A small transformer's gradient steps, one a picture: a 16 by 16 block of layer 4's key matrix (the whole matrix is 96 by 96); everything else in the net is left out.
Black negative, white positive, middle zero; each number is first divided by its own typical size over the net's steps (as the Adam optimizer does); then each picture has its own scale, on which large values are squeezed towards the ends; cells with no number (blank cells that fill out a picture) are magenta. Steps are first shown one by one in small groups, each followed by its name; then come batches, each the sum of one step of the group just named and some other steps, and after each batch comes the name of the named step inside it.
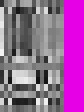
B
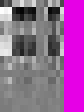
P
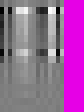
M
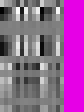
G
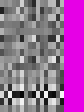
G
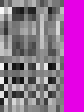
P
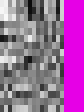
P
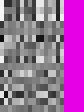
P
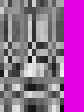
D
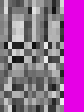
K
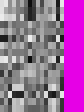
D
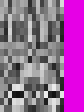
D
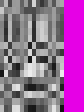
D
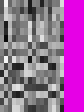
D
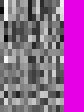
K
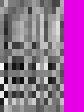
K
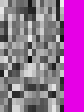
D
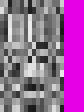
D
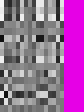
K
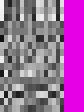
D
